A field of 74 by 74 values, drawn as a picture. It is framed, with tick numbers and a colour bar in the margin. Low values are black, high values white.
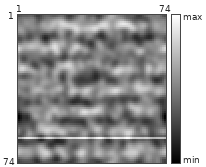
Row 62 stands out from the rest. Stripes running across repeat 7 times from top to bottom. On average the colour sits 50% of the way up the scale.
